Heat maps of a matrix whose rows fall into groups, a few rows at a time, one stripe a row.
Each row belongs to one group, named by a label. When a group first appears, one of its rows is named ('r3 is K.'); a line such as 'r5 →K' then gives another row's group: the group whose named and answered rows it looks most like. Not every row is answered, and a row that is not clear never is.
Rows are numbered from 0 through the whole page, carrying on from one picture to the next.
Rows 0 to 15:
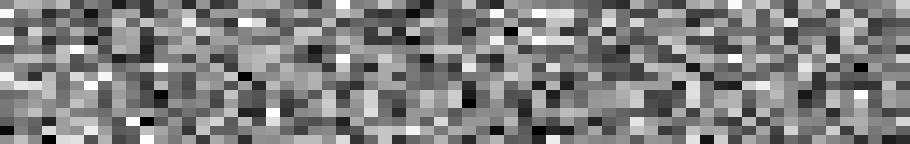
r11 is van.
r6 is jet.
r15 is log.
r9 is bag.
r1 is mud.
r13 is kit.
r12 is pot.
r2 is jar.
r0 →jet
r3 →bag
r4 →mud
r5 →kit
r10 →van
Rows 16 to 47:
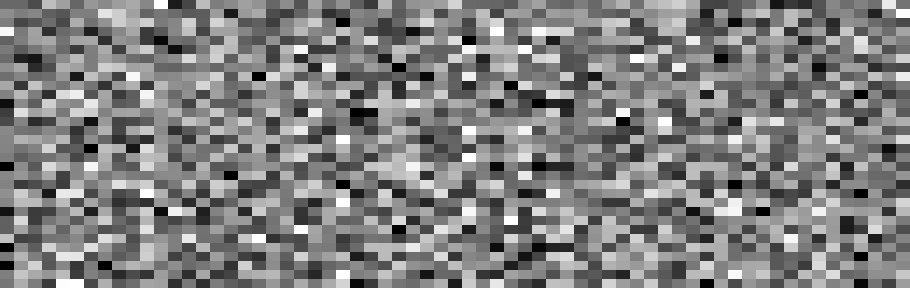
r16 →bag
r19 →mud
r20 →van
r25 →bag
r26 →log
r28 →bag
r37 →log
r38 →jet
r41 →log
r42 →jar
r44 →log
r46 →jet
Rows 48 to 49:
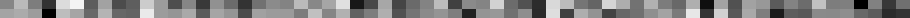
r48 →log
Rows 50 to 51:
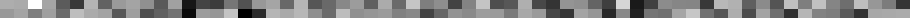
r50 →pot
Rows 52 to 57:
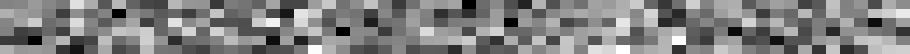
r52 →van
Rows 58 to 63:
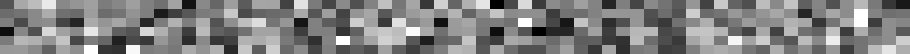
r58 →pot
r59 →van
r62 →jet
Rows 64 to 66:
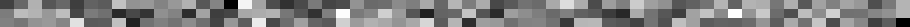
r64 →jar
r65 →jet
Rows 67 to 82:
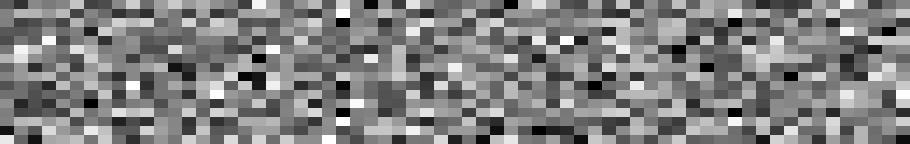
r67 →bag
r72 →bag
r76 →kit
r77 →kit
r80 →jet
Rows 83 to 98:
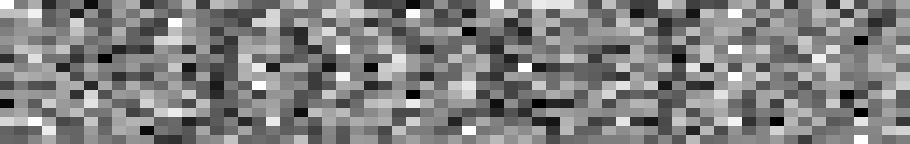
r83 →mud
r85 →bag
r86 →van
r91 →jet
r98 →van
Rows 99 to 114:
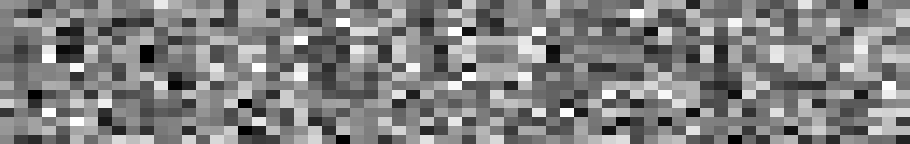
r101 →jet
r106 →kit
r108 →bag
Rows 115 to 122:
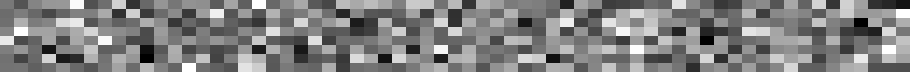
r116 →kit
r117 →log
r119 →jar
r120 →kit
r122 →jar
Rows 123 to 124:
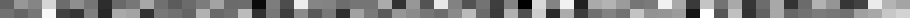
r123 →log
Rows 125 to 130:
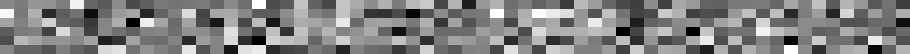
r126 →mud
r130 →jar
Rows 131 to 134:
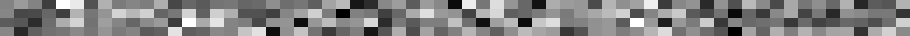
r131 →log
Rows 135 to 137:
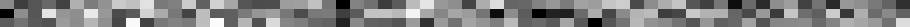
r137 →kit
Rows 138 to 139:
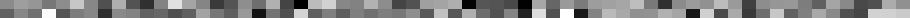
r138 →van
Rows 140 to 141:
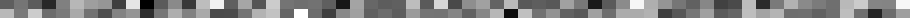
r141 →bag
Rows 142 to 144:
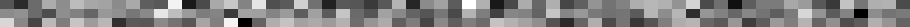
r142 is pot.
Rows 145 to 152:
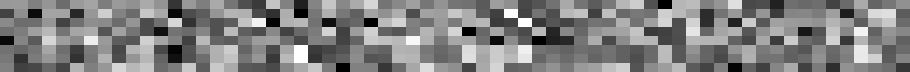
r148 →van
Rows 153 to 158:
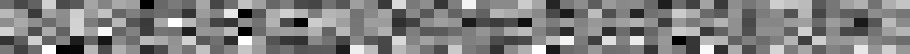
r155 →van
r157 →jar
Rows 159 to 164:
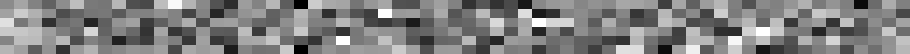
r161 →mud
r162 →bag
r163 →jet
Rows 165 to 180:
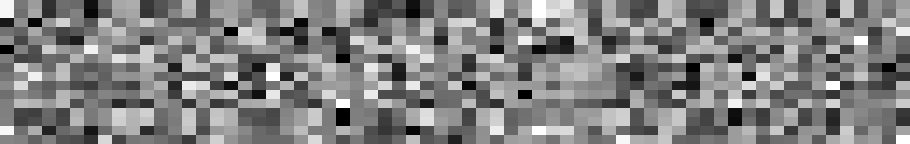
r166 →mud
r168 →jar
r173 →pot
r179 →mud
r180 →kit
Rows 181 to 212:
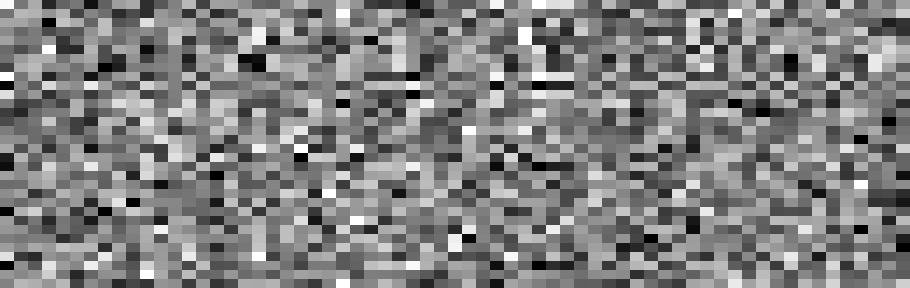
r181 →mud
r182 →jet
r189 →mud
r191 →mud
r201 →van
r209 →jar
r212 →jet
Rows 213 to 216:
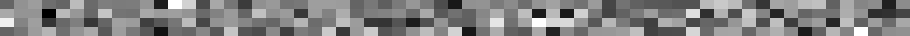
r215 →mud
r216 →van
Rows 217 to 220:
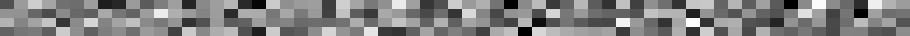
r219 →pot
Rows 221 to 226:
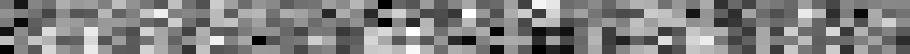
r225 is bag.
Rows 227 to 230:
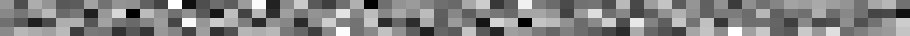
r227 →pot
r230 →jet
